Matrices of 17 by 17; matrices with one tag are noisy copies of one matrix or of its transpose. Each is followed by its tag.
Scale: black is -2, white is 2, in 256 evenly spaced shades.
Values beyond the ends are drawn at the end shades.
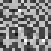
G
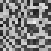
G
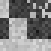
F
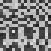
G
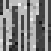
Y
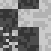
F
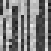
Y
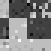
F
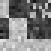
F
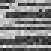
Y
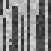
Y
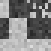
F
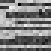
Y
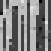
Y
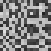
G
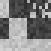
F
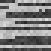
Y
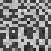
G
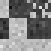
F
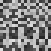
G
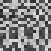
G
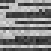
Y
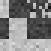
F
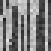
Y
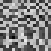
G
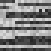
Y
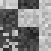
F
